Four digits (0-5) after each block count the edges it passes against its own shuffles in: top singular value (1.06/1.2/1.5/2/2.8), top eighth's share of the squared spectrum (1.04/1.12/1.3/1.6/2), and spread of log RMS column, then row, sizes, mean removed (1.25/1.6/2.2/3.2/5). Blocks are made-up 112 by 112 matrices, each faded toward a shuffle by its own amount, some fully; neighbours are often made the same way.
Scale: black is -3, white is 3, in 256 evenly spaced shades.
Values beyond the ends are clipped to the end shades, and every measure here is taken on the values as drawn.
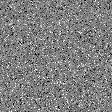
0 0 0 0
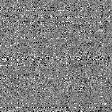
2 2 3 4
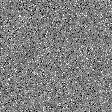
0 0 0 0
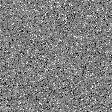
0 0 0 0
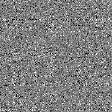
1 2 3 3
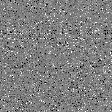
3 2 1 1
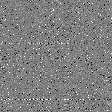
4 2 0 1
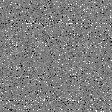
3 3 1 2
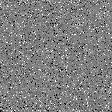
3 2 0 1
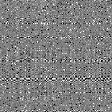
5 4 2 3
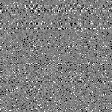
4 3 2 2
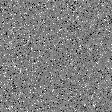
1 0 0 0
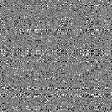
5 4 2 3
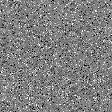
3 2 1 0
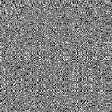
5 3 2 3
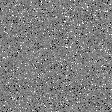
0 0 0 0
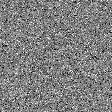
2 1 0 0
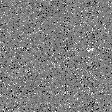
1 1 1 1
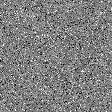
2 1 0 0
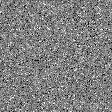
0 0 0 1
